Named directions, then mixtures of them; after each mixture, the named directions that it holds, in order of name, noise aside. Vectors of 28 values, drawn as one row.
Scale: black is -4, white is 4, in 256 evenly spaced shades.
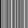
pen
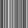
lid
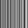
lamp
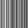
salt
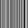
lamp, salt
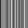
pen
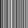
lid, pen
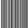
lamp, pen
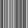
lid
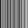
lamp, pen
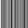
pen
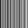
lamp, pen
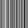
lamp, salt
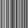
salt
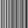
lamp, salt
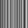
lamp, lid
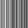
salt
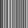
lid, pen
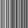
salt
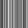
lid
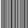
pen
